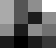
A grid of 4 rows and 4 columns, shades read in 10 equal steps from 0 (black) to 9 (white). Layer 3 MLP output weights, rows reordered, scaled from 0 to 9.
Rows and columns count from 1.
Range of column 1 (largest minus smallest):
5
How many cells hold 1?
4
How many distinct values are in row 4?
3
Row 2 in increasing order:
1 3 5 6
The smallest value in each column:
1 0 1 2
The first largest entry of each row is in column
4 1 1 4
